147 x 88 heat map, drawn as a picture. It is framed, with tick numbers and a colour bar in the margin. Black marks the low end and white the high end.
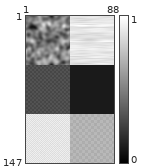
It is made of 3 by 2 panels. Panel 1,1: middling, blotchy, strong in contrast. Panel 1,2: very high, streaked across, faint in contrast. Panel 2,1: low, checkered, faint in contrast. Panel 2,2: very low, flat. Panel 3,1: very high, checkered, faint in contrast. Panel 3,2: high, checkered, faint in contrast.
